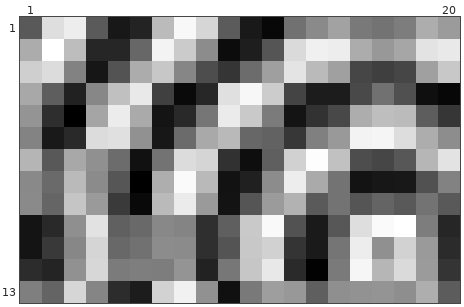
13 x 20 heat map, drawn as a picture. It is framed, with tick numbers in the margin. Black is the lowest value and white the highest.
Rings: centred on the bottom right. Odd rows or columns: none. Grain: checkered. Average level on the scale: 50%. Slope: none.
